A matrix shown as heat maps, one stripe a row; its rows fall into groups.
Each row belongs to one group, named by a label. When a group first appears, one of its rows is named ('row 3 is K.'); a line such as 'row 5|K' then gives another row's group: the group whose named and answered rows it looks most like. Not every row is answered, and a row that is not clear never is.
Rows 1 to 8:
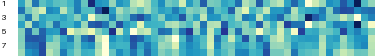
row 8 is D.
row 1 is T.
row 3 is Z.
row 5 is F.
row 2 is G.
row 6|D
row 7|D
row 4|T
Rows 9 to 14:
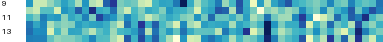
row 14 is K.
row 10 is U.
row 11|T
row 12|K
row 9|G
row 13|K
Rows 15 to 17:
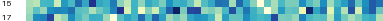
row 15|U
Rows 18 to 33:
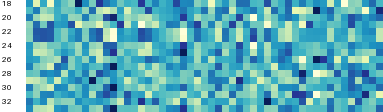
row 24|G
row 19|Z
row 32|K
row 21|F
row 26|Z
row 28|T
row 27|G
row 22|D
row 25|G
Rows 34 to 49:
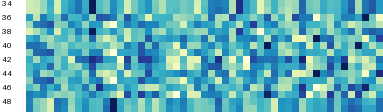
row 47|K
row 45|D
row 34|U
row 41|D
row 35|U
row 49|G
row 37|D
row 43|K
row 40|K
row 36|T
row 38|U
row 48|G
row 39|Z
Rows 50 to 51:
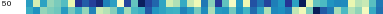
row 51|Z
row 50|K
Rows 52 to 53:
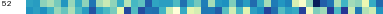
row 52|Z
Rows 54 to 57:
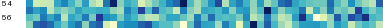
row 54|G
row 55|K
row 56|T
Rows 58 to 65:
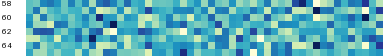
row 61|G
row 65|G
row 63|U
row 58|T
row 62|D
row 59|Z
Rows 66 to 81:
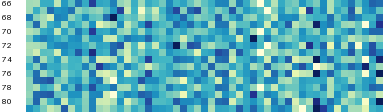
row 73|U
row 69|Z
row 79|D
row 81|Z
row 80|Z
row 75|T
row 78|U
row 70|U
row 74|Z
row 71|D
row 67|F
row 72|F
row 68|G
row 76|Z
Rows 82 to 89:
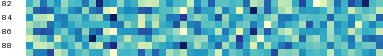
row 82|T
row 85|F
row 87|U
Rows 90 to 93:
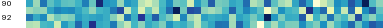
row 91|F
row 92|K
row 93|U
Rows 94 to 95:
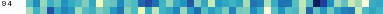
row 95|F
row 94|Z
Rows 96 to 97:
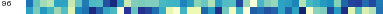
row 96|G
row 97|K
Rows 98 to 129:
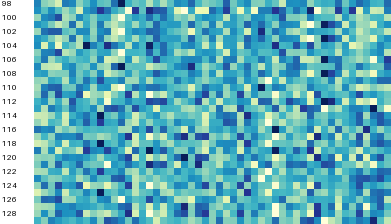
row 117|F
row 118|U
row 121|Z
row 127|F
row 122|U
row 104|K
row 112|Z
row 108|Z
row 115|U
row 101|Z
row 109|U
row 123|G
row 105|D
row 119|K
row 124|F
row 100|D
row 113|T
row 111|F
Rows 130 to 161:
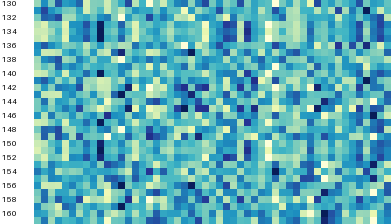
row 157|Z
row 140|U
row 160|Z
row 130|F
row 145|F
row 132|D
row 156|G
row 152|U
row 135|U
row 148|D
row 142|F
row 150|U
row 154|K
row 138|D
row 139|F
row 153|T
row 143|G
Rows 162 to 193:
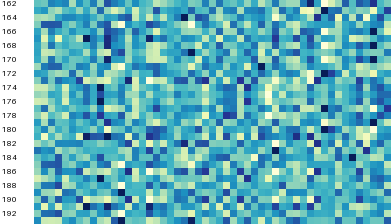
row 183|K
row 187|U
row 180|Z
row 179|T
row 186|F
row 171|D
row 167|K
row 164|F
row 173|F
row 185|D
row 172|Z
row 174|U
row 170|T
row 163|Z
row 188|D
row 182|F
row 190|F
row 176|U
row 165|D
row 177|Z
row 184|K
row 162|T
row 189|G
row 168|T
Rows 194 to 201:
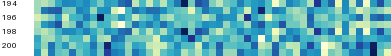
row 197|D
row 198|F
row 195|D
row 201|T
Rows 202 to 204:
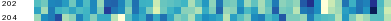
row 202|T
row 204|D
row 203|T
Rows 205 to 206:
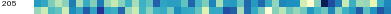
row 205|Z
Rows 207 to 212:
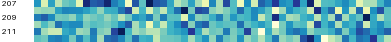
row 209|K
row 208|F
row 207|K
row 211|G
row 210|F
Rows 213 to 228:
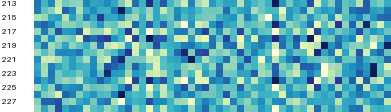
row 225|F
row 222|T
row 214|G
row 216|K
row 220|F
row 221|G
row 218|K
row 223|T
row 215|U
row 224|K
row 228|F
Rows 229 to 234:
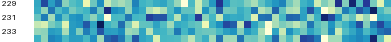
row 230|T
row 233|U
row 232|U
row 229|K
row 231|Z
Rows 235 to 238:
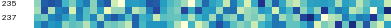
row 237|T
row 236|Z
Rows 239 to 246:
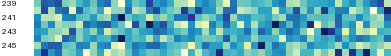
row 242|K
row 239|D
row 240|Z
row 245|D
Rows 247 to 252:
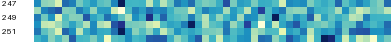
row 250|G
